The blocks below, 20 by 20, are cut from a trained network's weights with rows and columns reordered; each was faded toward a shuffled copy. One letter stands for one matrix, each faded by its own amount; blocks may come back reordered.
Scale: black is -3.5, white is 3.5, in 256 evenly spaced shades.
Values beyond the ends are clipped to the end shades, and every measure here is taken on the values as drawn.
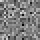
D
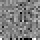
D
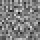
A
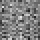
D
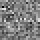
A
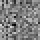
D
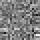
A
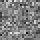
A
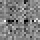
D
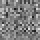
D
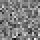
A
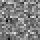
A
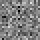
D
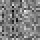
D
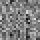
D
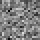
A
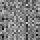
D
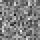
A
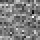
A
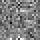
A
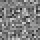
A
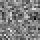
A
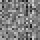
D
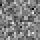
A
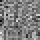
A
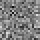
A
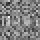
D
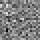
A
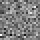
A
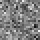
A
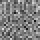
A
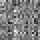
D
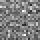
D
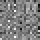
D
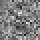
A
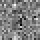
D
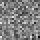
A
